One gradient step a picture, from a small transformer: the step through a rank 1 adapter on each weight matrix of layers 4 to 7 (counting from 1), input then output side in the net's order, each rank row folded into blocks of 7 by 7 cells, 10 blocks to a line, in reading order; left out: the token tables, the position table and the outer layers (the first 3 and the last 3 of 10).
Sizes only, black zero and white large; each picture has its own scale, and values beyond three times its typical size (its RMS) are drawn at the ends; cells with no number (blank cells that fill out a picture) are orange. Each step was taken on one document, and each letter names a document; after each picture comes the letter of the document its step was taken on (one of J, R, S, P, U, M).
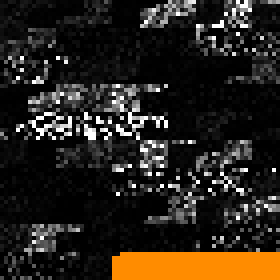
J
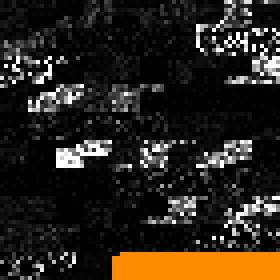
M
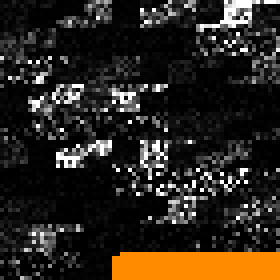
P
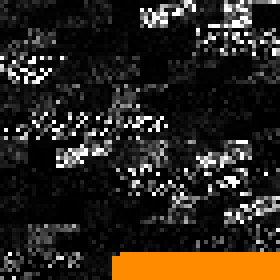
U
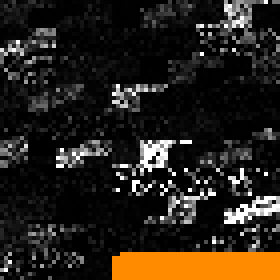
U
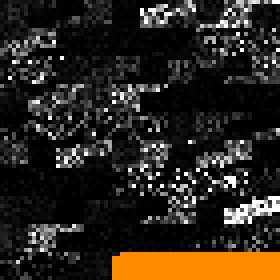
P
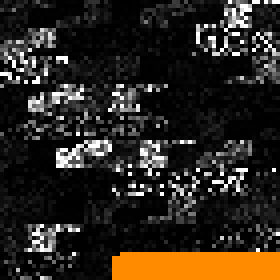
J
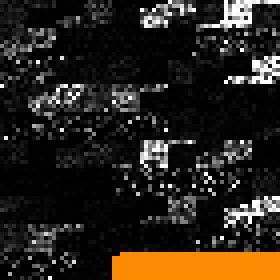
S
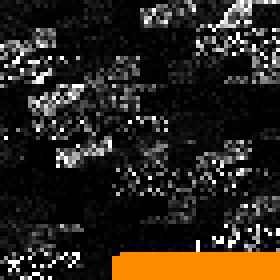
P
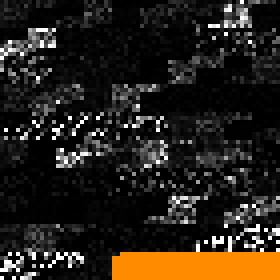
U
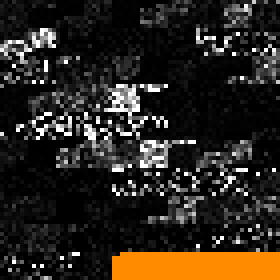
J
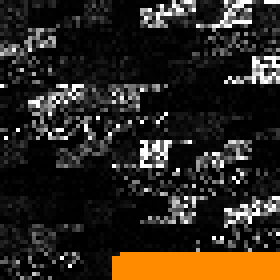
P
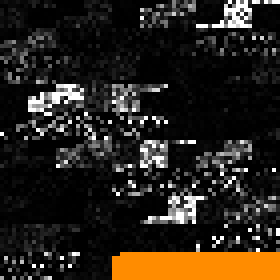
J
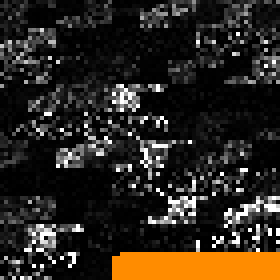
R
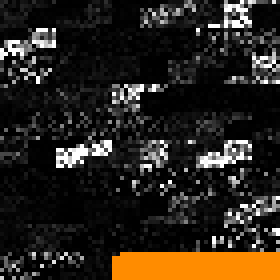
U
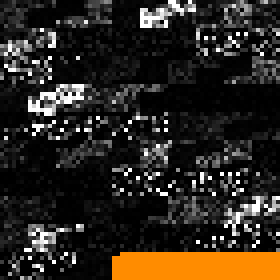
M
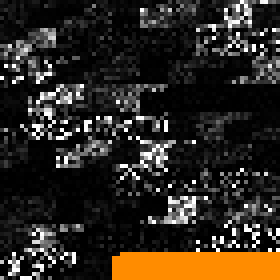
M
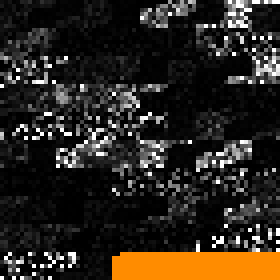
J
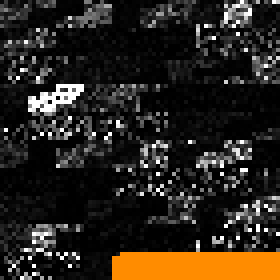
P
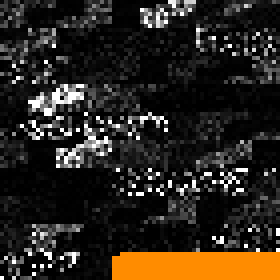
R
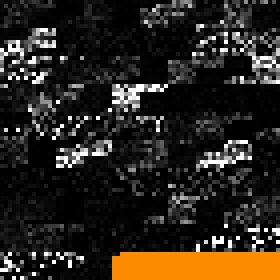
U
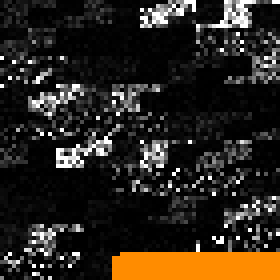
P
